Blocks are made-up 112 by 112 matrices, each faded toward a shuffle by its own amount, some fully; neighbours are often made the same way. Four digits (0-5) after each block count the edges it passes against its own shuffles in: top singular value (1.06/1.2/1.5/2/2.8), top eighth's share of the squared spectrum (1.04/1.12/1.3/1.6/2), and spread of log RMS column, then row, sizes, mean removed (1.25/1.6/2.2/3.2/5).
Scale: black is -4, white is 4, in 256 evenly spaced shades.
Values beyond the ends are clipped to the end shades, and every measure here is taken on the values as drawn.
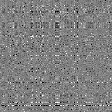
5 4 3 3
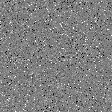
2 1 0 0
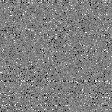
4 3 1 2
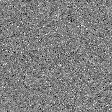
0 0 0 0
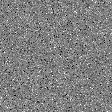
2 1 0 0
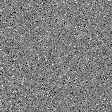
1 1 0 0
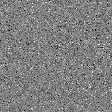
3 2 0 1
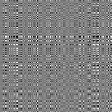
5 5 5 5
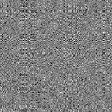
5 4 3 3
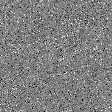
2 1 0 0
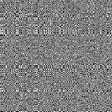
5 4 3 4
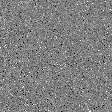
0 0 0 0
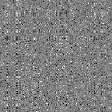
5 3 2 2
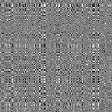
5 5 4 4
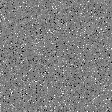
3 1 1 0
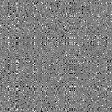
5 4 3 2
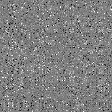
4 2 1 1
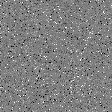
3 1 0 0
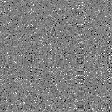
4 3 1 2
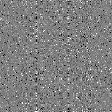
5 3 2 1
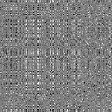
5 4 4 3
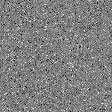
0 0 0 0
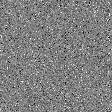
1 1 1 0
